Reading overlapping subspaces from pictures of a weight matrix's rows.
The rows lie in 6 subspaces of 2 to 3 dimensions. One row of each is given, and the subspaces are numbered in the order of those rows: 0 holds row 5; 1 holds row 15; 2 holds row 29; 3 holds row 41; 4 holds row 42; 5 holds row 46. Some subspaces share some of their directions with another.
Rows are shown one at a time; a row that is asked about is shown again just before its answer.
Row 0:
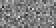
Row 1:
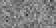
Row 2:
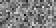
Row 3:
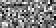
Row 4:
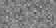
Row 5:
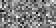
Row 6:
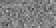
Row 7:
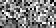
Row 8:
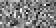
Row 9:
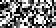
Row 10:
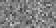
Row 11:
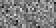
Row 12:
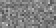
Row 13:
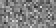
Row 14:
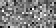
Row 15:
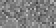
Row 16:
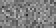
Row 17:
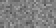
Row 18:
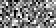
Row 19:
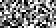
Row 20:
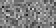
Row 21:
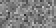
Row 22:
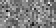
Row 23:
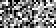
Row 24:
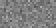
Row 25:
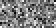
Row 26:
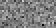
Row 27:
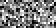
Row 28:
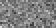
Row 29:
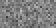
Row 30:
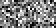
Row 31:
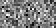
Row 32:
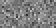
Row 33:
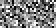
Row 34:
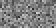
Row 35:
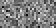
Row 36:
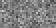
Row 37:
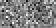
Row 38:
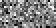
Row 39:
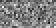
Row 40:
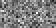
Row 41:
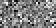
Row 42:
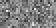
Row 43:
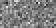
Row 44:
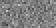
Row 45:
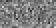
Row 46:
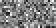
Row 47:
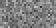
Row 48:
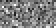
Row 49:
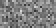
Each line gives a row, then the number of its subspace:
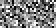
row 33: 5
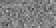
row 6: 1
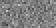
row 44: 1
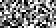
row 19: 1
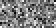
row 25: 4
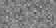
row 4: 2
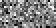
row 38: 5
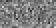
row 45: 5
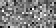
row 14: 2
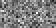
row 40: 0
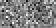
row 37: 3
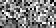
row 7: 1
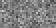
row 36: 0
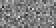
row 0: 0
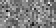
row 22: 4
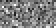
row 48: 5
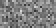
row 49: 2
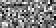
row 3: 1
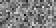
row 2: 4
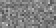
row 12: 1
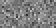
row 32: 5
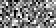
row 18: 3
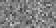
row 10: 3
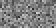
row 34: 0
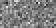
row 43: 3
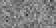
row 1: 5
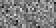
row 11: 5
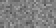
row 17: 3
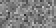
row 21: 4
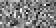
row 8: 3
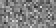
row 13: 2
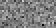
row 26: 1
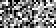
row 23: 3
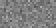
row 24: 2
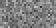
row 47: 2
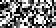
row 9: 4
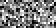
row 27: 1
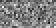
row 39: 5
